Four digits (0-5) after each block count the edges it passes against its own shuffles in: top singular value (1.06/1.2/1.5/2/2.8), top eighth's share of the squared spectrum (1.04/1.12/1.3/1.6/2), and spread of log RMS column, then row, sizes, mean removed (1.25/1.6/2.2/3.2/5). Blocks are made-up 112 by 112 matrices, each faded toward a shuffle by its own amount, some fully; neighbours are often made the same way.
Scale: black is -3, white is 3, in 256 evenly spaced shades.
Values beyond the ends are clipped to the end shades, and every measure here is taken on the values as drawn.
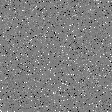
0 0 0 0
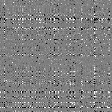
5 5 3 4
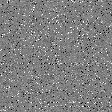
3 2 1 1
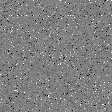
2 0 0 0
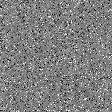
3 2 0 0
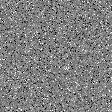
2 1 0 0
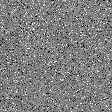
1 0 0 0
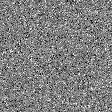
0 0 0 0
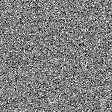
0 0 0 0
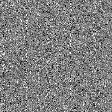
1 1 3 0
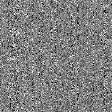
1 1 4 0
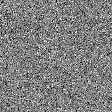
0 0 1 0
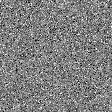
0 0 0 0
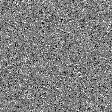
0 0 1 0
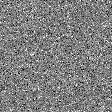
0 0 0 0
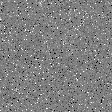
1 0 0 0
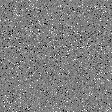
1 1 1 1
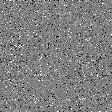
1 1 1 2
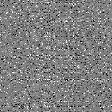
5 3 2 2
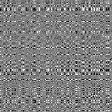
5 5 4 4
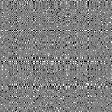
5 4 3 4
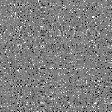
4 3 2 2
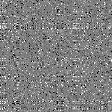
4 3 2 2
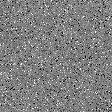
3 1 0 1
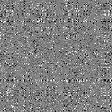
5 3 2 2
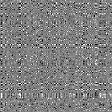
5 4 3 3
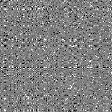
5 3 2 3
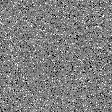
3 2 0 0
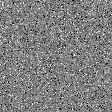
2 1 0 0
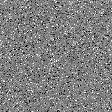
3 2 0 0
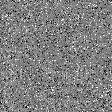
3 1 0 0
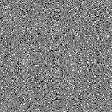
4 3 2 2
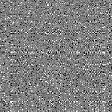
5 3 2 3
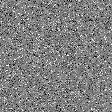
2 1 0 0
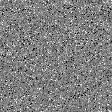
3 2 1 1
